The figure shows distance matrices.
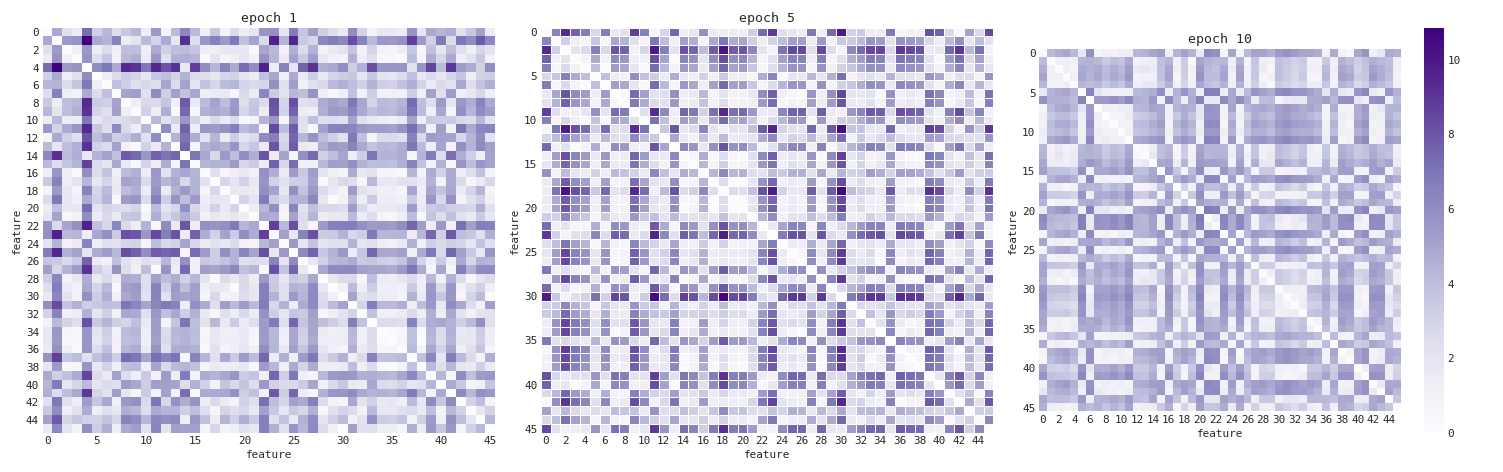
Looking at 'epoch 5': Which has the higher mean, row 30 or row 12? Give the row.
30
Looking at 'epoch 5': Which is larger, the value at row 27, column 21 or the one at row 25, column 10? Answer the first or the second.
the second
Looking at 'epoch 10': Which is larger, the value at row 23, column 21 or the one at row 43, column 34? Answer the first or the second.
the first
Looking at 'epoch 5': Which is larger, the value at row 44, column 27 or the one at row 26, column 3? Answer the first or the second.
the second
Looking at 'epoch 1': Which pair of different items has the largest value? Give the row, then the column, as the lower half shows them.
4, 1
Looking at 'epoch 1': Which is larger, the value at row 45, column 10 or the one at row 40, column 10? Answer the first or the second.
the second
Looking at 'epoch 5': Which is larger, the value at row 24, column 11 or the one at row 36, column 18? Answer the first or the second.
the first
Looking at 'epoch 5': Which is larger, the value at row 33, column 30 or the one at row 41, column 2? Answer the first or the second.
the first
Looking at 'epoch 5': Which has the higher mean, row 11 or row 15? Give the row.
11
